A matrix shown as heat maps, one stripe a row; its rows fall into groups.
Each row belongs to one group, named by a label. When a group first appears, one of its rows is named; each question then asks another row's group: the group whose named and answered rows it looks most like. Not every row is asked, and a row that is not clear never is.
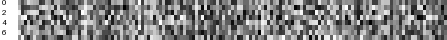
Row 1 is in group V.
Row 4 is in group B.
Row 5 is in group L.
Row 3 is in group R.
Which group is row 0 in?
L
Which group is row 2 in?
L
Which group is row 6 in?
L
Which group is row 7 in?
R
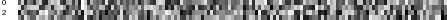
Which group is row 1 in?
L
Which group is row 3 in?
V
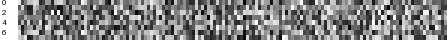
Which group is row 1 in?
R
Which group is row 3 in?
V
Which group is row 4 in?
B
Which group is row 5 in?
V
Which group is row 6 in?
L
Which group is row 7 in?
R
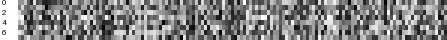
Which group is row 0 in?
R
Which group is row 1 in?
B
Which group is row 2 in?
R
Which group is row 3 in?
B
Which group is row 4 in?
R
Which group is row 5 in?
V
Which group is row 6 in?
R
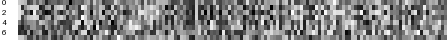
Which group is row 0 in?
R
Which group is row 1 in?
L
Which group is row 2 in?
R
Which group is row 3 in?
L
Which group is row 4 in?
V
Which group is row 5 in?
V
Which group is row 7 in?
R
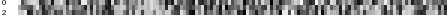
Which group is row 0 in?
L
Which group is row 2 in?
R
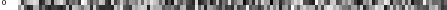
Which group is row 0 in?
L
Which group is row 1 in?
R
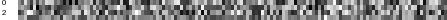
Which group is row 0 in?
V
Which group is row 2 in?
V
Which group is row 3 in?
R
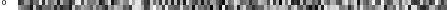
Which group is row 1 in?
R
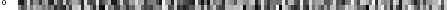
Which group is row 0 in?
V
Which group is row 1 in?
V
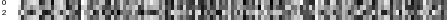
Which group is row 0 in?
L
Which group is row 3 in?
L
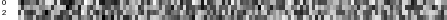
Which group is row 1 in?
L
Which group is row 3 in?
R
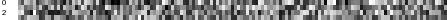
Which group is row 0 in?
V
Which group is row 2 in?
R
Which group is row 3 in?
L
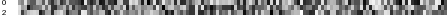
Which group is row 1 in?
R
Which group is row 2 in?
L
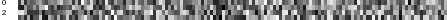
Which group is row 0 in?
B
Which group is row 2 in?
R
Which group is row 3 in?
B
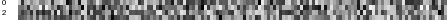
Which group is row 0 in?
L
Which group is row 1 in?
V
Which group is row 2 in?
B
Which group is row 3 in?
V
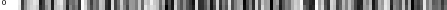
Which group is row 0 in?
L
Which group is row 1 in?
L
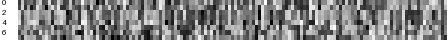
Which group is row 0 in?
B
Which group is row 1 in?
B
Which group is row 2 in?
L
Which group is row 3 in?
L
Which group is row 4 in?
L
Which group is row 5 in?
V
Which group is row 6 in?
V
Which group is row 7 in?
V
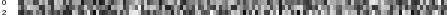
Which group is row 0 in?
V
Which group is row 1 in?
L
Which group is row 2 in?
V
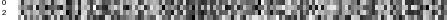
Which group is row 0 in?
L
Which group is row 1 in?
R
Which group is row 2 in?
L
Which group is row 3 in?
B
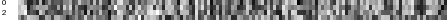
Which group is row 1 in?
R
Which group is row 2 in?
R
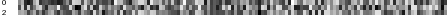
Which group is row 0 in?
R
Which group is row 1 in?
B
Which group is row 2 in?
R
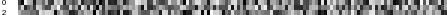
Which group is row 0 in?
V
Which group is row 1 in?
B
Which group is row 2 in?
V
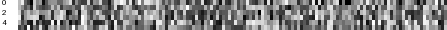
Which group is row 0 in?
R
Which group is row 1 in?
B
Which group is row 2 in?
L
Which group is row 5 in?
B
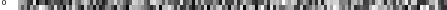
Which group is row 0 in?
R
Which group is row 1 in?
V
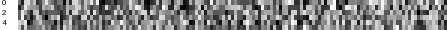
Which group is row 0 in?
V
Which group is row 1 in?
V
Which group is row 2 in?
R
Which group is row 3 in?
B
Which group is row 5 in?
R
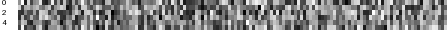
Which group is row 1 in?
L
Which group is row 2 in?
V
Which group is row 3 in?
V
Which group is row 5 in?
B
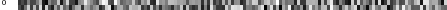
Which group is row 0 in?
B
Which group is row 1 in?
V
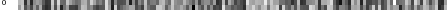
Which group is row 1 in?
B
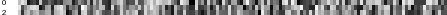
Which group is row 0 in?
R
